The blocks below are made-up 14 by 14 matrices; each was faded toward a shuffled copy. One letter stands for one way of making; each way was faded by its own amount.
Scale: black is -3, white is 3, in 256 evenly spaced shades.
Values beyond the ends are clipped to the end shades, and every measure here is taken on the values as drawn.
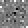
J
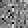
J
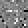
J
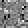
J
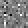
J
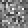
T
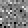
J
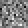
T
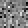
J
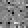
J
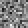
T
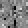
J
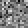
T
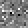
J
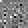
J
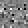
J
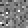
J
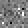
J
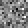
T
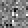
J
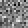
T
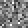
T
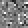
J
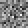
T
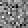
T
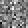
T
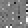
J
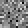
T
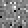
J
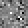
J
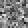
T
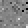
J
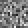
T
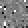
J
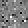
J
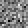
T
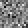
T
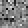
J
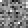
T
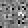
J
